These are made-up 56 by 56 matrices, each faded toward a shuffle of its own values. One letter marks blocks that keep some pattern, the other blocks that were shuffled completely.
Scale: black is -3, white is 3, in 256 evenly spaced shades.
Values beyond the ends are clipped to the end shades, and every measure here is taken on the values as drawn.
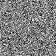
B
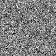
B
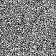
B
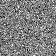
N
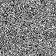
N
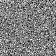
N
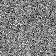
N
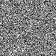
N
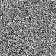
B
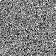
B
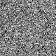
B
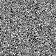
B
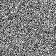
N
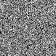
B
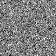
B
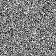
B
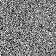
B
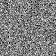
B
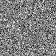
B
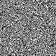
N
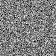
B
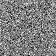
N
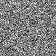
B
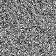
B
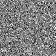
B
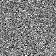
B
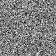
N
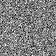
N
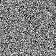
N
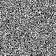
B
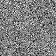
B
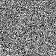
N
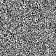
B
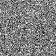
B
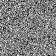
B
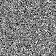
B
